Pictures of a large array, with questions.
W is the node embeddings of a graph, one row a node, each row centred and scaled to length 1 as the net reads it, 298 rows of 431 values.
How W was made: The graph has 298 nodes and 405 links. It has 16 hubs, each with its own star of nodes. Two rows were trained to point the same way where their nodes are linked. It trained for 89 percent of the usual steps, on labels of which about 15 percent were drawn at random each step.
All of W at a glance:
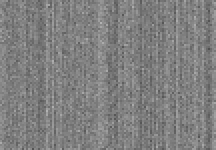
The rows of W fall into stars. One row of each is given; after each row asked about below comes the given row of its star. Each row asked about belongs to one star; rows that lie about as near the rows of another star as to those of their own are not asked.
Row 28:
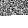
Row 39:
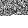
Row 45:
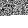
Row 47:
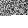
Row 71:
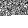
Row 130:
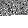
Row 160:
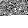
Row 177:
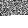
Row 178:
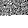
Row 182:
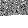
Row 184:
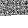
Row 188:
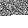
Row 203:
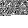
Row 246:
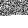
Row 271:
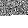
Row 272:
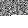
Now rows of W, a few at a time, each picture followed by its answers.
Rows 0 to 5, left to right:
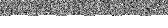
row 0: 272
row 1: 203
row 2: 203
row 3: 272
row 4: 178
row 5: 177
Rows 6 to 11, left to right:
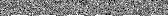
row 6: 160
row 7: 246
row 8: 178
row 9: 130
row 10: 160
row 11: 188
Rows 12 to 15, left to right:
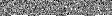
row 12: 272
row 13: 271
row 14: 160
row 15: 271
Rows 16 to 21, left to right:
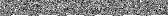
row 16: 47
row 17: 28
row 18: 71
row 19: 272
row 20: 39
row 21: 182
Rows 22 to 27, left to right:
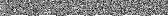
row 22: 47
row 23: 177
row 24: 45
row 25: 160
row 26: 47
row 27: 184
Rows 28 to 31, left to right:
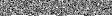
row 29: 177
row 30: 246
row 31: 160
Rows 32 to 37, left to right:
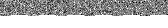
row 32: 246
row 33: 182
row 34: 71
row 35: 28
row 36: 45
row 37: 271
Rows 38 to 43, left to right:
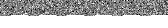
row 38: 45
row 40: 39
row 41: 28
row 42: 39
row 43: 271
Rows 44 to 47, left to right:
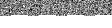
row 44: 39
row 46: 178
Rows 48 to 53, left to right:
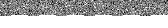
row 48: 71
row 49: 272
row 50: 47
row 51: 188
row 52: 47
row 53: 272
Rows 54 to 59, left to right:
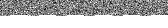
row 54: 160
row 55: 71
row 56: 272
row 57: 47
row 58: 203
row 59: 182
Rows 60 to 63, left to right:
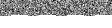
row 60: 188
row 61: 39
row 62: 39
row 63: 272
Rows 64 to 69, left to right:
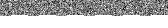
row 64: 203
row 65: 177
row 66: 246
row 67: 182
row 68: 45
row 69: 178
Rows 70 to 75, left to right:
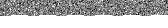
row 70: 28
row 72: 178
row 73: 182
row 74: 45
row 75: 47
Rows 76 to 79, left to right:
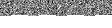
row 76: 130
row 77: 182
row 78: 130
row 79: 71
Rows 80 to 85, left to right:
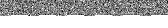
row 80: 246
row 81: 272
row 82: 160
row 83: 178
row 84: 271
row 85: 71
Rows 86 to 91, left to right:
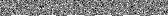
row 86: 184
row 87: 45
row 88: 203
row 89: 45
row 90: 203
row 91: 45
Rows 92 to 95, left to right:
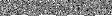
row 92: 203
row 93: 184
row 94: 188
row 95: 39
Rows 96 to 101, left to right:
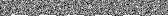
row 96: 130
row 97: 71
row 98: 160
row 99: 184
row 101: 130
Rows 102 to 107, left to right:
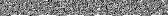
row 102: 203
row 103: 182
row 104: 246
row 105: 203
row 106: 28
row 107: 177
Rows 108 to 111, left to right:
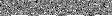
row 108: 177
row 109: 246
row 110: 272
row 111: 178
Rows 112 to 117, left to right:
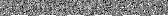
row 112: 45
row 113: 188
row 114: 184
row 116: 45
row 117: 203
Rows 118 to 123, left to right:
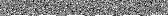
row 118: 47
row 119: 246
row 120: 182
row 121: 47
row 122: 28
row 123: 178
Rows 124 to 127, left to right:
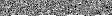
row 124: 71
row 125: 45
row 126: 47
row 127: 39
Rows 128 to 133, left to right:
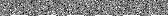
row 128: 178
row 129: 45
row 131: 272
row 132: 177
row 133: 188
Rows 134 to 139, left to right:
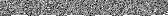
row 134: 246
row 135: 39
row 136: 130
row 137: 184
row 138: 130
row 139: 203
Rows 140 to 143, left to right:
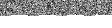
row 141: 271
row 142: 182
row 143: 272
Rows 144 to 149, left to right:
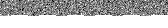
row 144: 246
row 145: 178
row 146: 130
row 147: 272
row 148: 28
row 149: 184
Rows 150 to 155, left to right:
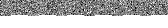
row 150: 184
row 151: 182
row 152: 71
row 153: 71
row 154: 271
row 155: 182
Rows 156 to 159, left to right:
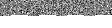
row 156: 39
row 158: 28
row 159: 39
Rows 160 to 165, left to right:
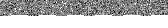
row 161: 71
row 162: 203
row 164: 130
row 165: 203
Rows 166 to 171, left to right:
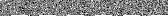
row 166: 271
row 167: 71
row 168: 45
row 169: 246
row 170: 71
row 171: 160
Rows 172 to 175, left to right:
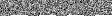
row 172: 39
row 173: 28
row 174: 130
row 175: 272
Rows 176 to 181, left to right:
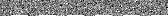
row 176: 39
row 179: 184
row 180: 177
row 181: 188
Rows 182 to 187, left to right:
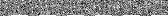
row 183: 177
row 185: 203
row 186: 71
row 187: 71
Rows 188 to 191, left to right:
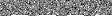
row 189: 47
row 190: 271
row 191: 130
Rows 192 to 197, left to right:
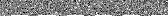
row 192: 184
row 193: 246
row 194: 182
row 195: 178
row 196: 178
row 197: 28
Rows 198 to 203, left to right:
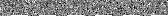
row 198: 160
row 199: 203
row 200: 188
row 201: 71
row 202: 160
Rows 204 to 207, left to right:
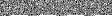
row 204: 272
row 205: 271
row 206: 182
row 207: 28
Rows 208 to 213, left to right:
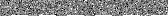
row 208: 39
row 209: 39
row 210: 160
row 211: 177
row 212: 130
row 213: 272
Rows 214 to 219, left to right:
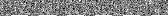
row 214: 47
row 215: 28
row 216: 28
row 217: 188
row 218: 47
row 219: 188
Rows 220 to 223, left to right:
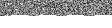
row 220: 178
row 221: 45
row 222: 45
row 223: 45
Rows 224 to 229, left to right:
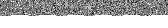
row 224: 45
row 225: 28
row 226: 188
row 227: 71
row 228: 178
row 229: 271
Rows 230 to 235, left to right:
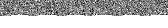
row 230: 160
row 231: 271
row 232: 39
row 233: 160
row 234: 47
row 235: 178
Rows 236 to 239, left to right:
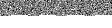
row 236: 160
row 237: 272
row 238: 47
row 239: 178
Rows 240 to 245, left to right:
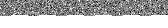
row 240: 47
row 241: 160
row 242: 272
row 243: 28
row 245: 188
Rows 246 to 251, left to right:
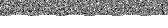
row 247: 182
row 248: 246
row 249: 28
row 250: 28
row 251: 271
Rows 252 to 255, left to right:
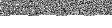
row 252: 47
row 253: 272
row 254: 177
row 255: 182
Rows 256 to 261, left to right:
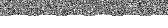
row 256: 184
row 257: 39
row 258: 177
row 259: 182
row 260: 178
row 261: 272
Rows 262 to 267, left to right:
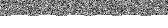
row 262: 182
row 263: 272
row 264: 71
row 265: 47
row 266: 271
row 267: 184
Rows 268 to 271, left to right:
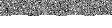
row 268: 177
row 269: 39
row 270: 182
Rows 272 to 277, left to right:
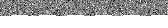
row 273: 177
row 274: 188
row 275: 177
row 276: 177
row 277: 71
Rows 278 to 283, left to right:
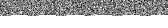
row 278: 272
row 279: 203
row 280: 178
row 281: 160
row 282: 246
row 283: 39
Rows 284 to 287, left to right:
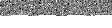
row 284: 246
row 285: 178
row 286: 71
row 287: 178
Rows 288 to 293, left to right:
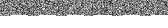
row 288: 182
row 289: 28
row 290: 130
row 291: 188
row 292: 45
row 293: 203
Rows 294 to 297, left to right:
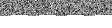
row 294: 45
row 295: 177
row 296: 188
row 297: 188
